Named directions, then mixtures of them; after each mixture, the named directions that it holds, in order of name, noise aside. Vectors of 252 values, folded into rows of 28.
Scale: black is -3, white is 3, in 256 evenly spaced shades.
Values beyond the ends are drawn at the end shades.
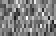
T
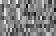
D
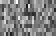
D, T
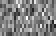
T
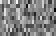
D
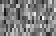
D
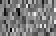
D, T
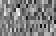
D, T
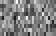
D, T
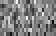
D, T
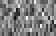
T
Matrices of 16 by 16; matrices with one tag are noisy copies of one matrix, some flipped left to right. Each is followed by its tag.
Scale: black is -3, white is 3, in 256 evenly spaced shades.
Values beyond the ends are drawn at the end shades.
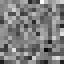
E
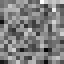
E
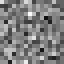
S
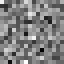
S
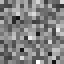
S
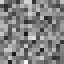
S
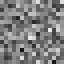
S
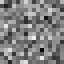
S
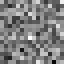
S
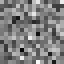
S
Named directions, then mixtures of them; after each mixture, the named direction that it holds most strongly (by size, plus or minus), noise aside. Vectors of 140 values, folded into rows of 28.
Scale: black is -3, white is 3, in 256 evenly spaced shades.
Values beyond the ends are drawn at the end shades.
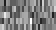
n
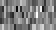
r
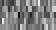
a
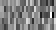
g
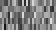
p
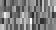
n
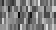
a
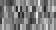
a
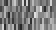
p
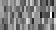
g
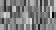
n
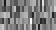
n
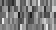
a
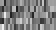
n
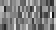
g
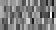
g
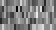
r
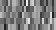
g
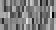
g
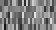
p
